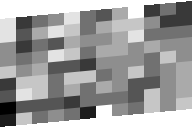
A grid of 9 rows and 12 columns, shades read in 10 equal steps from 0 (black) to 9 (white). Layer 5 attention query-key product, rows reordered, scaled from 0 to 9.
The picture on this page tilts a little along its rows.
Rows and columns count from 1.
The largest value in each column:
8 8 7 8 8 7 9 7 9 7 7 7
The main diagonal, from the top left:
8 3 4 8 3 7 6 4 4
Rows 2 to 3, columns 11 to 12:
2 2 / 4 4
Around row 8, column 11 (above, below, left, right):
5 5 7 6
